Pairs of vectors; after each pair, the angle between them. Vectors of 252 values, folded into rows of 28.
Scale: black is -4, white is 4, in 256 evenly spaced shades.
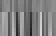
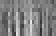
nearly opposite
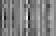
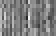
nearly opposite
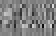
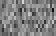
partly aligned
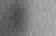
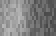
nearly opposite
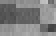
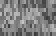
partly opposed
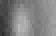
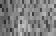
partly aligned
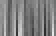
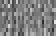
partly opposed
